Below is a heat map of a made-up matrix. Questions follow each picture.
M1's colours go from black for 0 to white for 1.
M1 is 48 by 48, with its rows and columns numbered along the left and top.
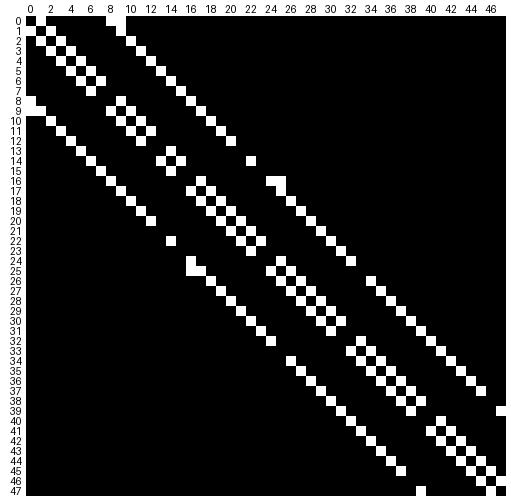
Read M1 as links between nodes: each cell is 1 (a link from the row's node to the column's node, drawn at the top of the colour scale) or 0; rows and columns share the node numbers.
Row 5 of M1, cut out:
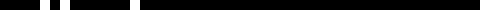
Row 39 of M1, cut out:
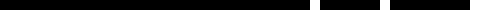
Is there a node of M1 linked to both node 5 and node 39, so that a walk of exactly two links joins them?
no
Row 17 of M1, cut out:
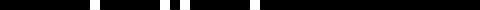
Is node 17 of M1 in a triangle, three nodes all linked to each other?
yes
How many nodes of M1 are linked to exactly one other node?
0
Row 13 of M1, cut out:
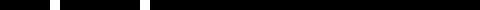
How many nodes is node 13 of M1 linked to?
2
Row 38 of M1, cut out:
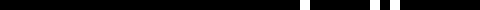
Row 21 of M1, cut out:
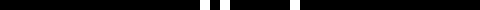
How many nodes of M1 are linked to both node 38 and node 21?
0
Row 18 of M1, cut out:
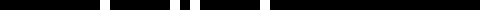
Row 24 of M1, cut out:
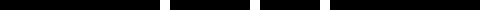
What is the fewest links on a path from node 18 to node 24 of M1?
3
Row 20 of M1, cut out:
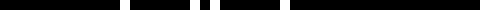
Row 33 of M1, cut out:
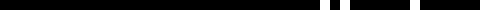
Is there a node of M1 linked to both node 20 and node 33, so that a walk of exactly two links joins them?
no
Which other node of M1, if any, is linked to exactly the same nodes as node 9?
none
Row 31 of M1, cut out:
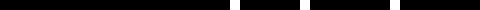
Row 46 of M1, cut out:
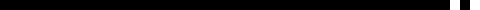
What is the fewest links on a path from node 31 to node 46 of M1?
3
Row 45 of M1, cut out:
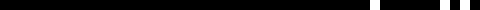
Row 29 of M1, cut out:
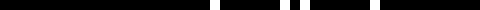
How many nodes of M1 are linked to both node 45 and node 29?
1
